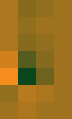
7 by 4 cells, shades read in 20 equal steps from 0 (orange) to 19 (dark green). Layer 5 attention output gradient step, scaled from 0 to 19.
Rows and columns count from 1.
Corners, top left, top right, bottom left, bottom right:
6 7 7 7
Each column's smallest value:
0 5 6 7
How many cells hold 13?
1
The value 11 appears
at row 5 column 3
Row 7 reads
7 6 7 7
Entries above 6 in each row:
3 3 3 3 3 2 3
